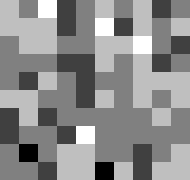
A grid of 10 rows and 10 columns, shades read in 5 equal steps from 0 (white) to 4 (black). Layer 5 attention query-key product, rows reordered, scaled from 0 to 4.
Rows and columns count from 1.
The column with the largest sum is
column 4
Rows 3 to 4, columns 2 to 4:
1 1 2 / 2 2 3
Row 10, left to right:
2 2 3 1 1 4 1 3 1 1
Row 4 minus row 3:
0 1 1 1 1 0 1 1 1 -1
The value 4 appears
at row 9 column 2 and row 10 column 6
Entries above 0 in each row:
9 9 9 10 10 10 10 9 10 10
